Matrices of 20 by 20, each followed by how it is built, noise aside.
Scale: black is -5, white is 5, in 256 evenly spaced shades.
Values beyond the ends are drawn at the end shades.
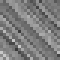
Toeplitz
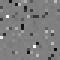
sparse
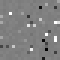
sparse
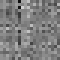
low rank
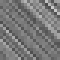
Toeplitz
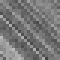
Toeplitz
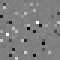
sparse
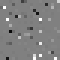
sparse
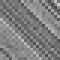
Toeplitz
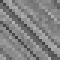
Toeplitz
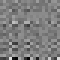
low rank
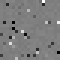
sparse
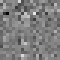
low rank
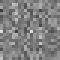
low rank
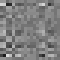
low rank
